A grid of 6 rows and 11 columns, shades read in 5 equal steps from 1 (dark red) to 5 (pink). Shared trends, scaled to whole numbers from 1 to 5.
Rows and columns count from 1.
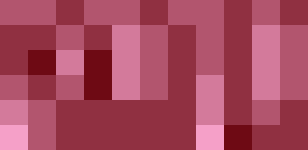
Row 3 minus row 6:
-3 -2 2 -1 2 1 0 -2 1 2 1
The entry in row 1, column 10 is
3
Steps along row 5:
down down same same same same up down up down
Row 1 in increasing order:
2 2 2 2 3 3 3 3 3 3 3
